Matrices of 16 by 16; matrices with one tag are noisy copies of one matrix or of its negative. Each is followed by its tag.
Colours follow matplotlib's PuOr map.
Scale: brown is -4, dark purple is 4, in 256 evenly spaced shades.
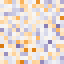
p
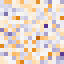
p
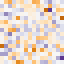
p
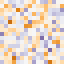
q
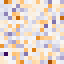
p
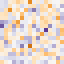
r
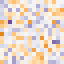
q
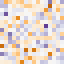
p
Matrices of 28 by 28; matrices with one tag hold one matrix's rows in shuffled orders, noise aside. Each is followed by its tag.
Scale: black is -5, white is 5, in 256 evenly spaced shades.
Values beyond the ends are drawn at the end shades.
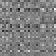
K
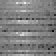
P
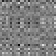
K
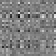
K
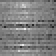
P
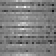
P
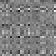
K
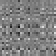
K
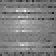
P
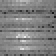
P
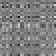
K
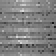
P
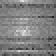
P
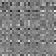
K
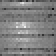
P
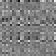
K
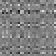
K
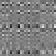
K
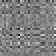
K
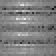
P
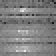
P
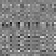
K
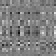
K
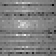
P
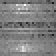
P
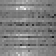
P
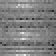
P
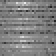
P
